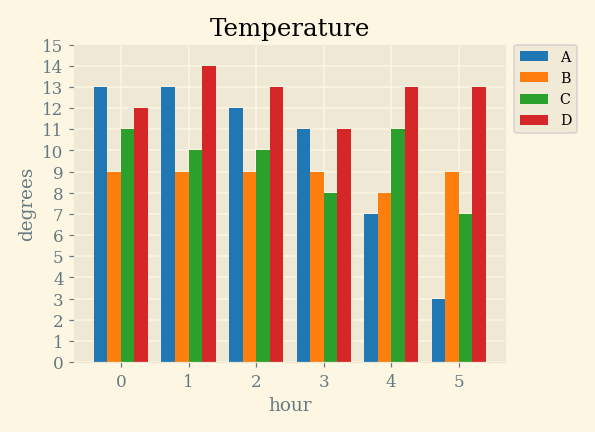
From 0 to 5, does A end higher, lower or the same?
lower
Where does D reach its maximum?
1
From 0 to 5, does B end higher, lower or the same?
the same
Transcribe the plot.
Title: Temperature
x-axis: hour, ticks 0 1 2 3 4 5
y-axis: degrees, ticks 0 1 2 3 4 5 6 7 8 9 10 11 12 13 14 15
Legend: A, B, C, D
Values:
A: 13 13 12 11 7 3
B: 9 9 9 9 8 9
C: 11 10 10 8 11 7
D: 12 14 13 11 13 13
